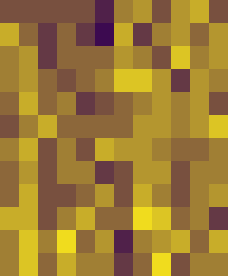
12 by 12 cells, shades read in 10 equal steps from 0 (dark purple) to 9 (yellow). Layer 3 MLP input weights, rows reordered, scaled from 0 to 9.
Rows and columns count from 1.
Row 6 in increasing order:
3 4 4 4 4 5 5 6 6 6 7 8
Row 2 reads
7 4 2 4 2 0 7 2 5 6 4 6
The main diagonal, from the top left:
3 4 2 3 2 4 6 6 5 4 4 5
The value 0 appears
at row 2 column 6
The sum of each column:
57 74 43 57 47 47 53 69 68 56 62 61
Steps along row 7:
up down up down up down same down down same up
